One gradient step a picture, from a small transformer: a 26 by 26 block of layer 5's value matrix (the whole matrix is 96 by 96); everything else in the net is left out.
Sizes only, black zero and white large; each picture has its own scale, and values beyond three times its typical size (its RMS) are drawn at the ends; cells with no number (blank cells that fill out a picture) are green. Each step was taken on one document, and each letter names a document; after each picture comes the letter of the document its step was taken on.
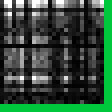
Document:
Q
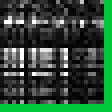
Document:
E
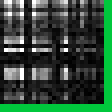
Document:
E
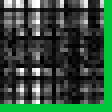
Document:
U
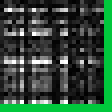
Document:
E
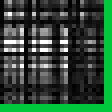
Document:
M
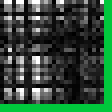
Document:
U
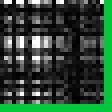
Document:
Q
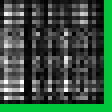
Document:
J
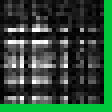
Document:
M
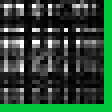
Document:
J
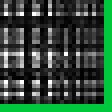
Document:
J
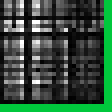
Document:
E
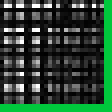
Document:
J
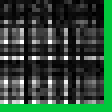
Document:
J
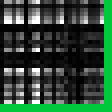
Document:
U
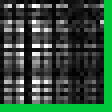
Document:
E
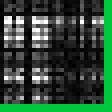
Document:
Q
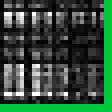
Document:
Q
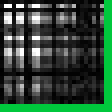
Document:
Q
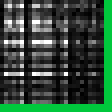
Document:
E
